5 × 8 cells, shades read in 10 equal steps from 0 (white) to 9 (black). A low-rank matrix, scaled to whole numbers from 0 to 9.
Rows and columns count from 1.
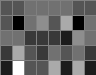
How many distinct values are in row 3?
4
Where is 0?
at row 5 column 2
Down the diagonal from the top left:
6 9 7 7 3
